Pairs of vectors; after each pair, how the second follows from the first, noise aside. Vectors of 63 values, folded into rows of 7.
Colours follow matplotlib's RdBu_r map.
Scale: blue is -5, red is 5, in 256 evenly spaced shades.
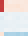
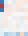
sign-scrambled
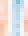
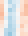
reversed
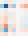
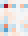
sign-scrambled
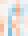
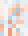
sign-scrambled
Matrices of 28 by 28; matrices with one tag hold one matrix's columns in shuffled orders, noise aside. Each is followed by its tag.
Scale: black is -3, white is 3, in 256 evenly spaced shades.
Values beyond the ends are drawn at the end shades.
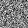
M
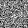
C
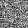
C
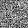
C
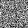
C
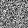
M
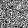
C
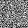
C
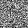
C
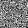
C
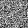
C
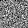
M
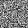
C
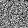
M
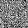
C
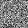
C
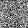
C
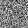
M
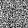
C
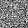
C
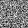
C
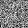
C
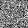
C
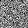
M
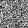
C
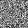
C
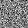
M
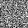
C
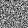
M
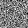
M
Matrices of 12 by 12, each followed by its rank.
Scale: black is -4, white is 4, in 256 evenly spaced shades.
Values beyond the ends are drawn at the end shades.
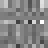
two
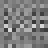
two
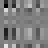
one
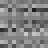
two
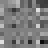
two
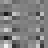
one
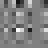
one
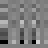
one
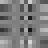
one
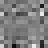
two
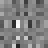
two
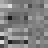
two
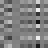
one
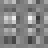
one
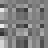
one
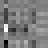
two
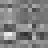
two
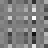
one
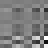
one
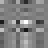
one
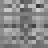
two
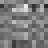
two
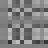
one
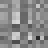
two
